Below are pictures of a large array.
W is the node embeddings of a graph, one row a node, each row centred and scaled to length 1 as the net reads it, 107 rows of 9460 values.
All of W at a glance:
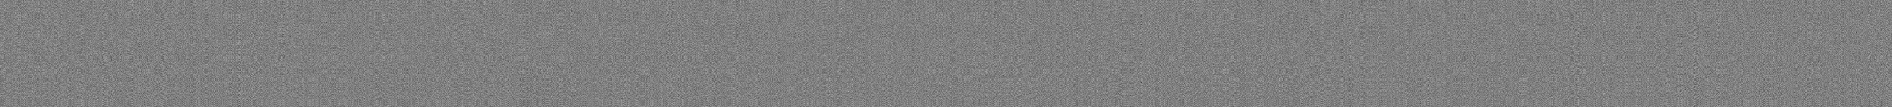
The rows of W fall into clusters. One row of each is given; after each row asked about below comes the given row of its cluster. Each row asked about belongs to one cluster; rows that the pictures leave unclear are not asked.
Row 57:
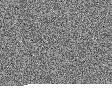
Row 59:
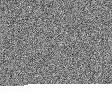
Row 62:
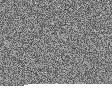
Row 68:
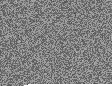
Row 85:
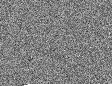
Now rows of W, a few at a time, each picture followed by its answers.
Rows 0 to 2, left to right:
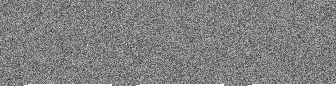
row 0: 68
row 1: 85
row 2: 85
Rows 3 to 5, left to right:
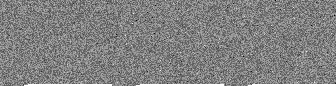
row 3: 62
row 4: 85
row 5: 68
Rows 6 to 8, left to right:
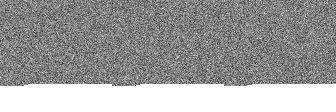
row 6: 62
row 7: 59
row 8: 85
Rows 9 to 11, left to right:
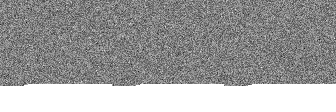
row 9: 62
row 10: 68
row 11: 85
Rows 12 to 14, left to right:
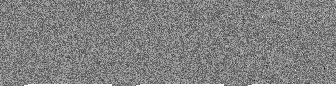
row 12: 62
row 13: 59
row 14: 57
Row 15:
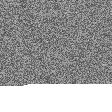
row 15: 57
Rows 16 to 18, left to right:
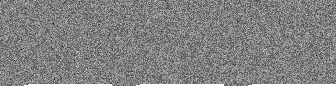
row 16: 68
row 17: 57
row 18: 59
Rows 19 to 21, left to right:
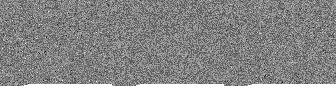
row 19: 57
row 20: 62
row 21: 57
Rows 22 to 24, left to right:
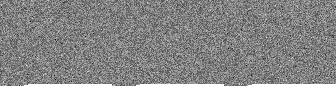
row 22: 68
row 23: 62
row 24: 57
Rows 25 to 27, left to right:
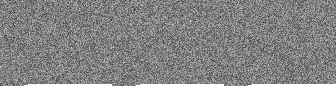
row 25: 59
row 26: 68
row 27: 85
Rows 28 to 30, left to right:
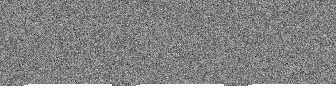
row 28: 68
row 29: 59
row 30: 62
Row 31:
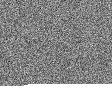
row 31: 85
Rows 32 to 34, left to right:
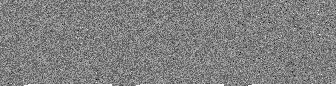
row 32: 68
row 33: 68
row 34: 85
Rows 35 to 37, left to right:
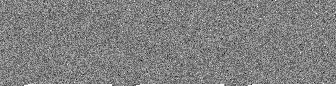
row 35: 62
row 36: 85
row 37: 68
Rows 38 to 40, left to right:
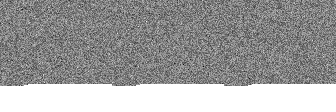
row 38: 68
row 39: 62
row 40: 57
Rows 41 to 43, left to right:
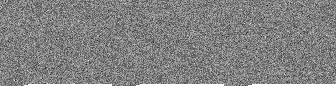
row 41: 68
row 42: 57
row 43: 85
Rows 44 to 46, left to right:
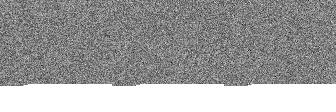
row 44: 57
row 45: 62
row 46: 85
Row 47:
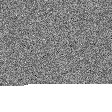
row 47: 59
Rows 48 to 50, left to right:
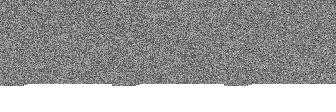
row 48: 62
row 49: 57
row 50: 62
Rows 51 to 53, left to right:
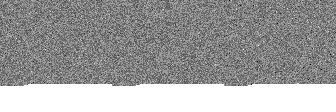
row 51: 68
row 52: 57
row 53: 68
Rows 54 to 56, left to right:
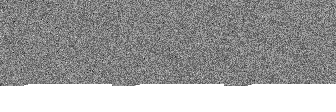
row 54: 59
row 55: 85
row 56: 57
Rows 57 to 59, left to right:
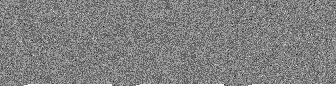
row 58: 57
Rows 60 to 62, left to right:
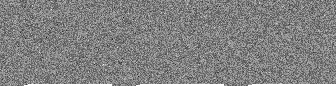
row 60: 57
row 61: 59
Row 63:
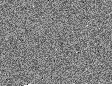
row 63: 68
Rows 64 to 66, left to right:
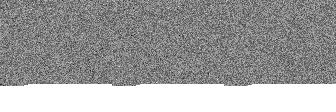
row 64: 59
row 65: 62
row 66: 85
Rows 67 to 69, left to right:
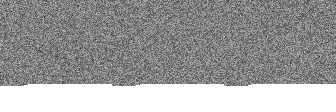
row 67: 85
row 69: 62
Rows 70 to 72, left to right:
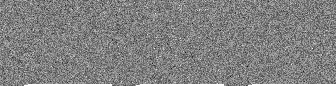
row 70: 62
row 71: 57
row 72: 62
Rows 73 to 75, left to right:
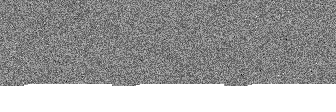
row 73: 62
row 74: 85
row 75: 68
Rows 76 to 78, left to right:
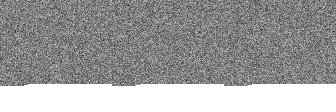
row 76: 57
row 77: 68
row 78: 59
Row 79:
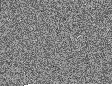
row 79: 59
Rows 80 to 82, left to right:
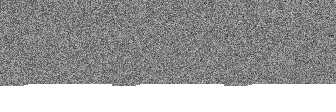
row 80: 59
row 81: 68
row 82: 57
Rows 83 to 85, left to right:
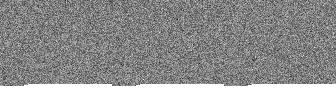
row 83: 62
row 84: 59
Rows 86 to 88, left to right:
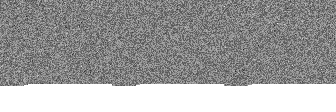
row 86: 59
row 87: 62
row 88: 68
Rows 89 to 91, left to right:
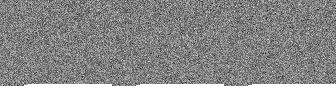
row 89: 62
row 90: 59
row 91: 59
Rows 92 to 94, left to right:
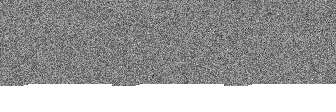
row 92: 68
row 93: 57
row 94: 59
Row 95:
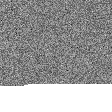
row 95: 62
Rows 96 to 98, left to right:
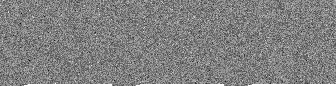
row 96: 85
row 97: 68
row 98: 57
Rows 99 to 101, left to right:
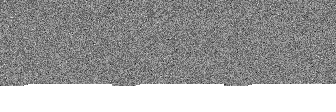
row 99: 59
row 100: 68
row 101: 59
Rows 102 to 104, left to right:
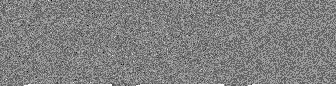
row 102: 68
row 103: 59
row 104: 68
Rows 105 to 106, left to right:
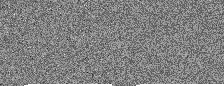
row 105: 59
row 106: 62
